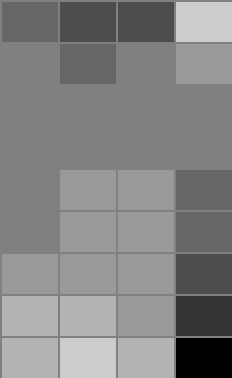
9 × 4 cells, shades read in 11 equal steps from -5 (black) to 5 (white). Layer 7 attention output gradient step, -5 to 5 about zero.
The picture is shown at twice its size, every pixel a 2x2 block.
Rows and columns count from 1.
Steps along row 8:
same down down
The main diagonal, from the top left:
-1 -1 0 0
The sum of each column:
4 5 4 -8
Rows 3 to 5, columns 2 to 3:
0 0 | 0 0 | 1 1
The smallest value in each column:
-1 -2 -2 -5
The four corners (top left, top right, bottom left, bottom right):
-1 3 2 -5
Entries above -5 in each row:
4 4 4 4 4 4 4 4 3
